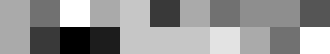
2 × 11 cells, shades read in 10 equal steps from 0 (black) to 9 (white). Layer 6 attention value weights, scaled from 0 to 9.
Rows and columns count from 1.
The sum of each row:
57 57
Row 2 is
6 2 0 1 7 7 7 8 6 4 9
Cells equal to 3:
1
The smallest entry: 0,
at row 2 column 3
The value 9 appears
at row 1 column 3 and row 2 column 11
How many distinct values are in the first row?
7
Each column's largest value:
6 4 9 6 7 7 7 8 6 5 9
